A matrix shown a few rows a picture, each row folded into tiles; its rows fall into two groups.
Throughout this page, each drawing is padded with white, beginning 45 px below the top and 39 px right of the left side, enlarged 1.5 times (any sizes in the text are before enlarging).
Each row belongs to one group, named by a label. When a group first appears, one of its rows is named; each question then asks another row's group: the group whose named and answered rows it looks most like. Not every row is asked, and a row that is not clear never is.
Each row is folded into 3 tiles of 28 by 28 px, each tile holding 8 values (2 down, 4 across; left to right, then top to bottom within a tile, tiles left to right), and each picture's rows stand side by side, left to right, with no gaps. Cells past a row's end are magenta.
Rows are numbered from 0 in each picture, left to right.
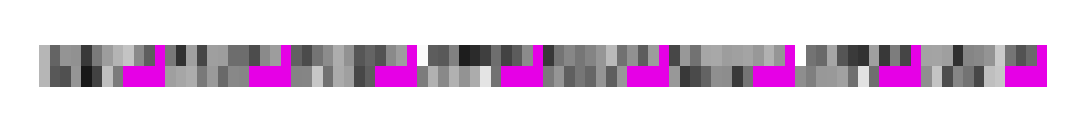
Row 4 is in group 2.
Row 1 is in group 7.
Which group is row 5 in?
2
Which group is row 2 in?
7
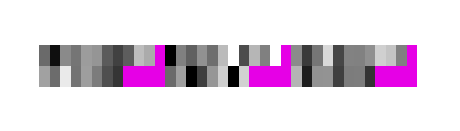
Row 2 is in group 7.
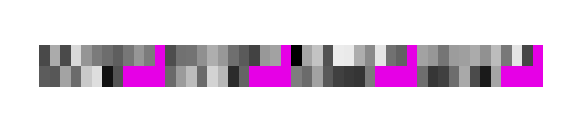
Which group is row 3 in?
2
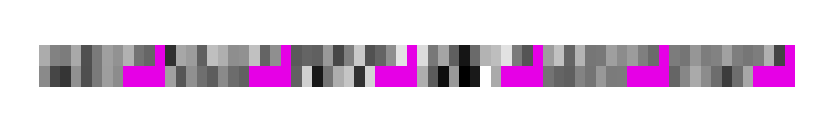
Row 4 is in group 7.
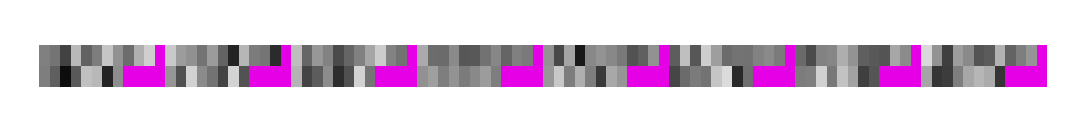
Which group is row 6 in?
7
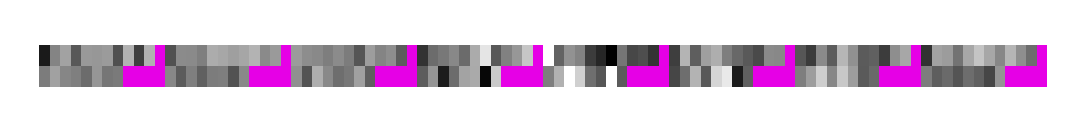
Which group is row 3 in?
2
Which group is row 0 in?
2
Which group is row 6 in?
7
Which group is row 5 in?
7
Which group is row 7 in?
2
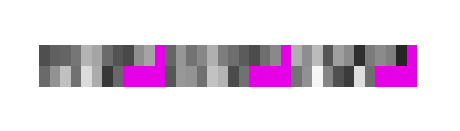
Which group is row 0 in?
7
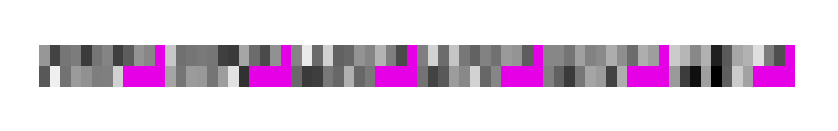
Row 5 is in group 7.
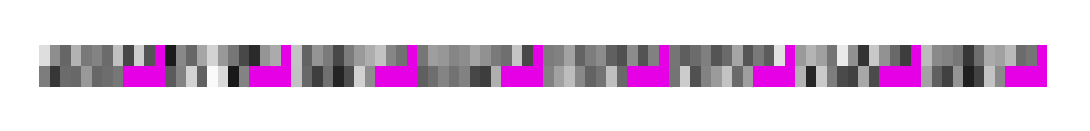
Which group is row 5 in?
2
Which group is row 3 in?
2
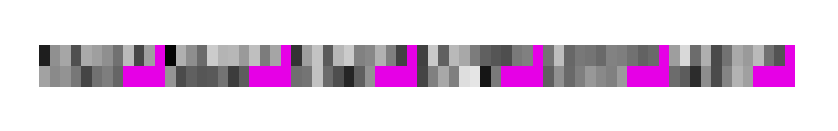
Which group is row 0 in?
2
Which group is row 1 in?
2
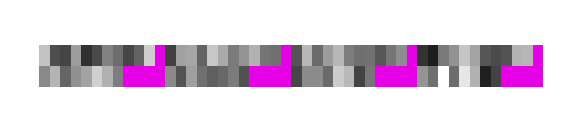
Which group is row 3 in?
7
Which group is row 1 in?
2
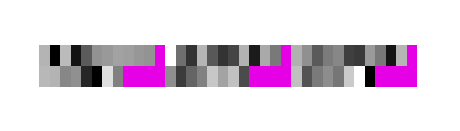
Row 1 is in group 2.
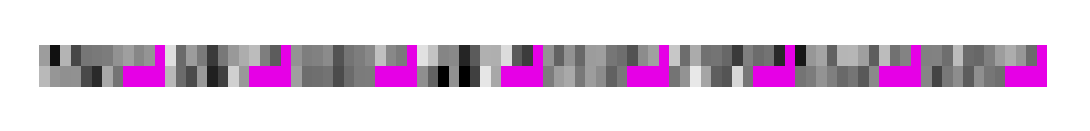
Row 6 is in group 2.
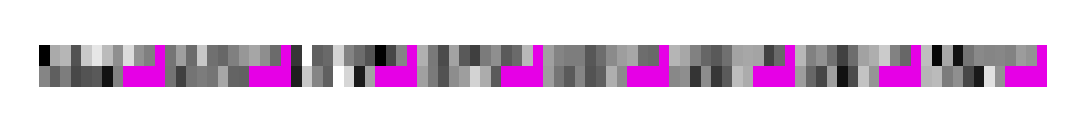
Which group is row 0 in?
2
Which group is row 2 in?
7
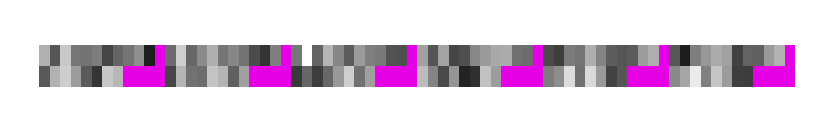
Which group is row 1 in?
7
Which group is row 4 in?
7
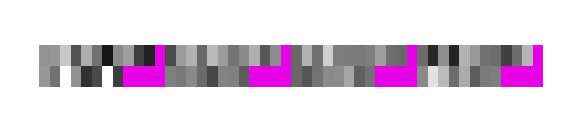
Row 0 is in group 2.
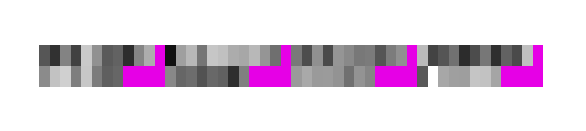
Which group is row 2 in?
7
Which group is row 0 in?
7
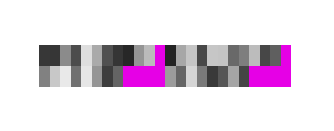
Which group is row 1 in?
2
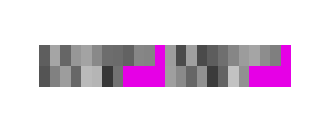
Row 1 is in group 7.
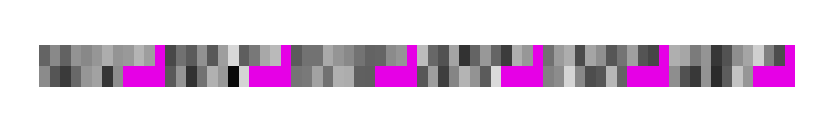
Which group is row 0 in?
2
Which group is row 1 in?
2
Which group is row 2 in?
7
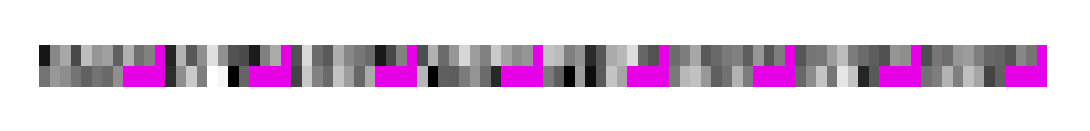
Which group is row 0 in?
2
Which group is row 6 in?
7
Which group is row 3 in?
2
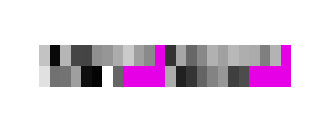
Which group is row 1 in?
2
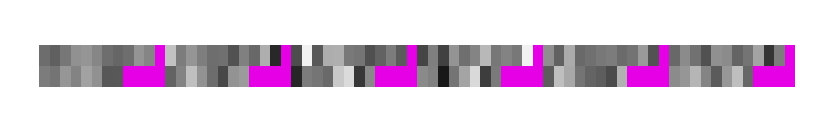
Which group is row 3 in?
2
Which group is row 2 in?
7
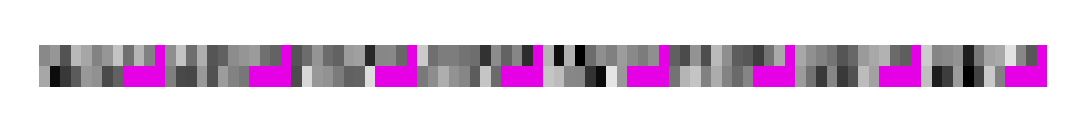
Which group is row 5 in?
7
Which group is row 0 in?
2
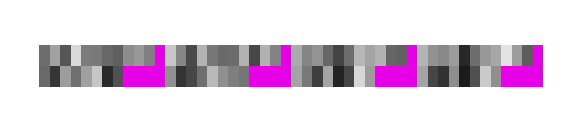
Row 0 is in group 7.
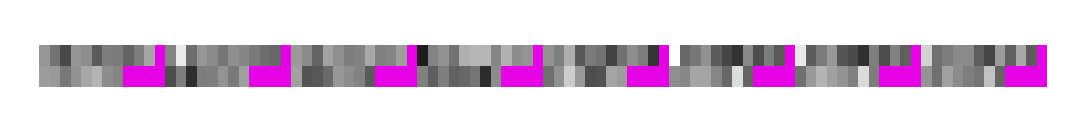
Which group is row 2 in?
2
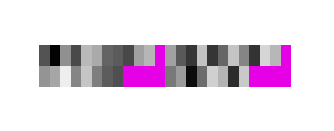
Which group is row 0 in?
7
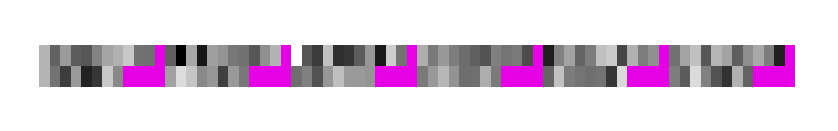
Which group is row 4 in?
2
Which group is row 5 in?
2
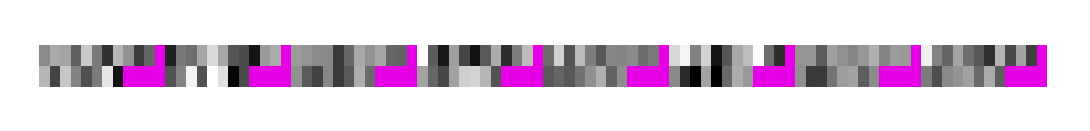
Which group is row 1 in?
7
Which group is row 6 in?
2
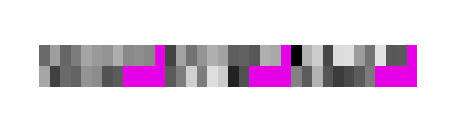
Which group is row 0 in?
2
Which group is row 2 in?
2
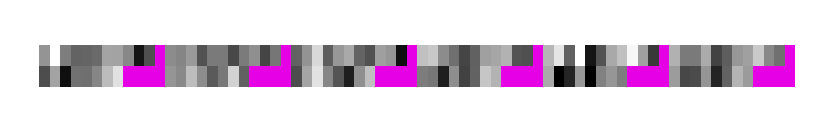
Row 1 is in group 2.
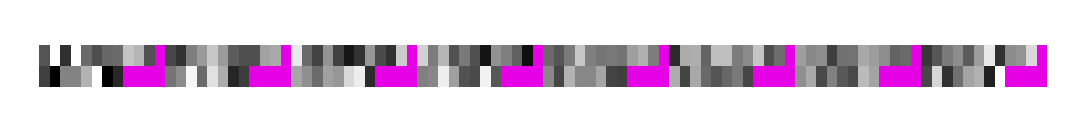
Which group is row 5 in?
2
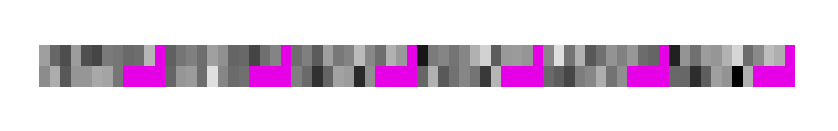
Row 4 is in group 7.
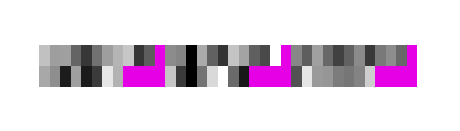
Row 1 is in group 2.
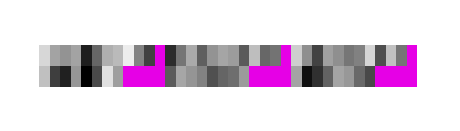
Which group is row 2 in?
2
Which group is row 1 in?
2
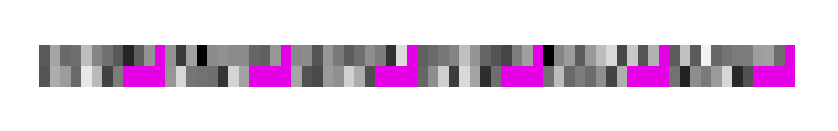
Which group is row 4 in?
2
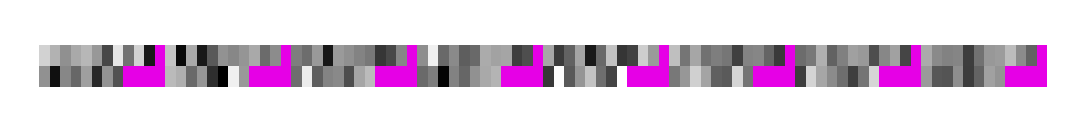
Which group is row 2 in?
7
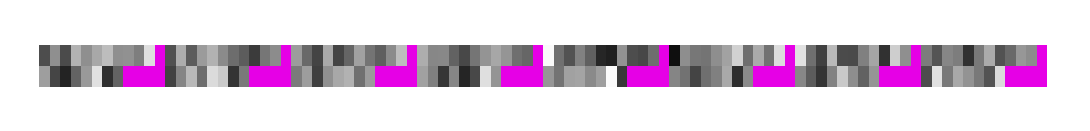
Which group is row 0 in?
2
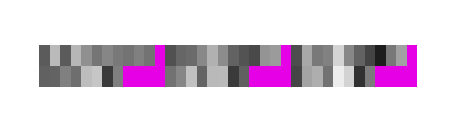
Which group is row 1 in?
7
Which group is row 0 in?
7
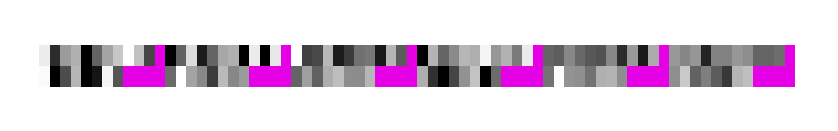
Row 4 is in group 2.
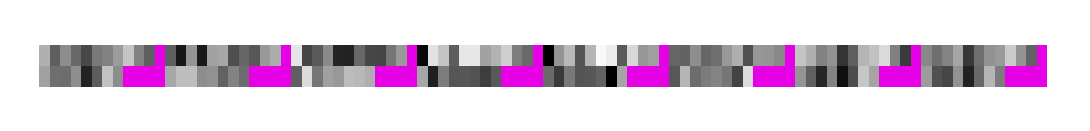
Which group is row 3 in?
2
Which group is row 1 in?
7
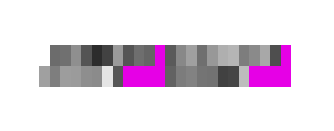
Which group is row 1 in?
2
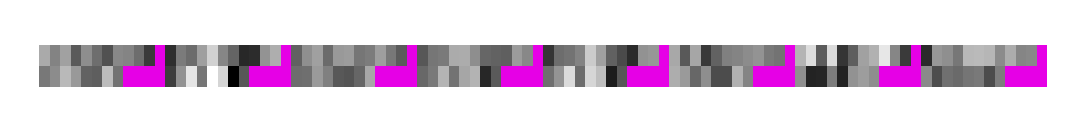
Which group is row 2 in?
2
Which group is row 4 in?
7
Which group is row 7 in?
2
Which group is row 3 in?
7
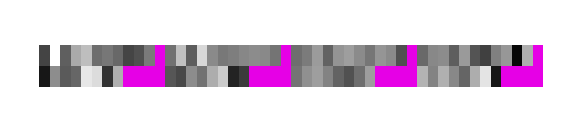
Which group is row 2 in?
2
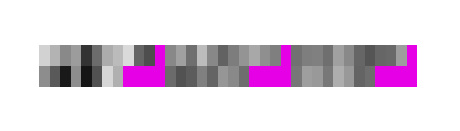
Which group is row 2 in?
7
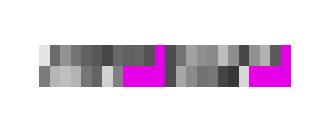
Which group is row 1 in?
2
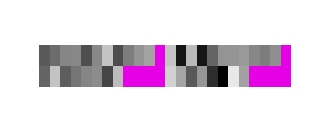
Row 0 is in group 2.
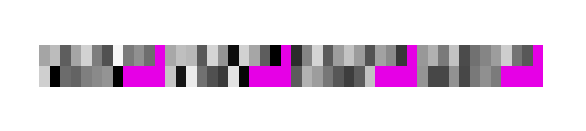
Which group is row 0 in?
2
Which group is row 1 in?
2
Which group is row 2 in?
2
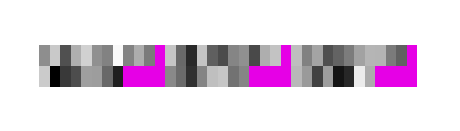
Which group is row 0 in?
2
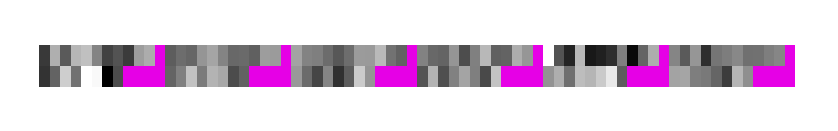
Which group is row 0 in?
7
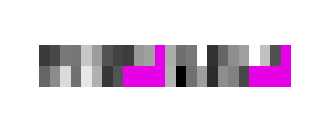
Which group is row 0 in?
7
